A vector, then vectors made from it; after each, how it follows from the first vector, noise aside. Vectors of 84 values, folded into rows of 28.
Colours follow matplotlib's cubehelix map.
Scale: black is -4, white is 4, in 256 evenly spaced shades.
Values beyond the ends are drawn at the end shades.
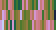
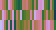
copied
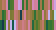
negated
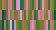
sign-scrambled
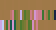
partly zeroed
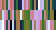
scaled up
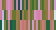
sign-scrambled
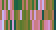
copied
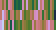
copied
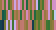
negated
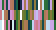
scaled up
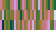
sign-scrambled
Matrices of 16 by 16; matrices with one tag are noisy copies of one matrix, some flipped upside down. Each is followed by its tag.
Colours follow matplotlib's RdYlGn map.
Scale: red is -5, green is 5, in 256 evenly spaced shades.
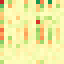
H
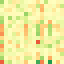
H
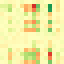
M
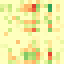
M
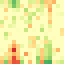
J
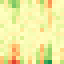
J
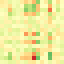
M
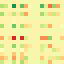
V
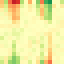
J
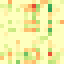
M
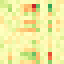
M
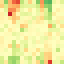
J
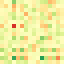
V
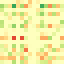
V
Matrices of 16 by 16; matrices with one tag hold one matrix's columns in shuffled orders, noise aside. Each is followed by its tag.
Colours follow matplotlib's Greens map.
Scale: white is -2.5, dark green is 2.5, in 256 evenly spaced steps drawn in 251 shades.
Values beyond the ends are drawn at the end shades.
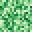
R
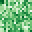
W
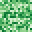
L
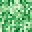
W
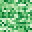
L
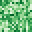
W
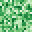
R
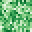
W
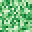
R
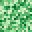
R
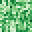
W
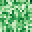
W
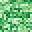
L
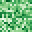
L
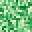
R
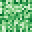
W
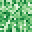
W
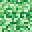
L
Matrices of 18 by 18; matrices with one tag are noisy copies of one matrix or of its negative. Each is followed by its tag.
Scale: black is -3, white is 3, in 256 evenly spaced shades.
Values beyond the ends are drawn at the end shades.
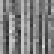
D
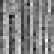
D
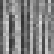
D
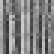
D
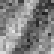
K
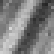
K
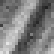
K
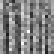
D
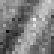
K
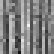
D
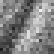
K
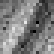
K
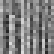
D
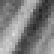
K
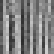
D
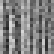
D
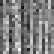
D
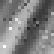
K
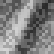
K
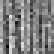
D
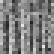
D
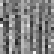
D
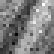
K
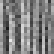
D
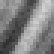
K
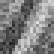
K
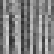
D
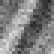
K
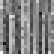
D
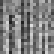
D
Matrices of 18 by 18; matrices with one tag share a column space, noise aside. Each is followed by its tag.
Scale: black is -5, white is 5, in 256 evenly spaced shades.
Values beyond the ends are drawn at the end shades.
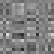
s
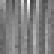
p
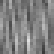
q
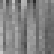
p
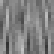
q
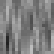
q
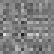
s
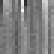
p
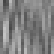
q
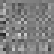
s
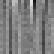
p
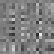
s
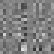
s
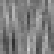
q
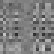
s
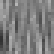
q
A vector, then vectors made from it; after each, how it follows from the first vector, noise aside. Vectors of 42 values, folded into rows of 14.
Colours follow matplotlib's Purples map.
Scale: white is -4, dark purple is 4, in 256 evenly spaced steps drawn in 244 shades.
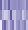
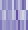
reversed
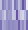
reversed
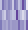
reversed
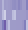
partly zeroed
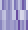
reversed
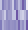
reversed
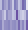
reversed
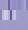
partly zeroed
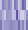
reversed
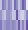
reversed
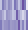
reversed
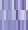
reversed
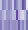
reversed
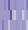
partly zeroed
